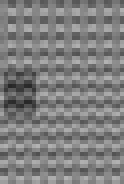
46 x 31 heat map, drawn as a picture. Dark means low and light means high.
Stripes running across repeat 11 times from top to bottom. The ninth with the lowest average is the middle left. An odd patch, lower than its surroundings, sits in the middle left. Overall the values sit about 50% of the way up the scale.
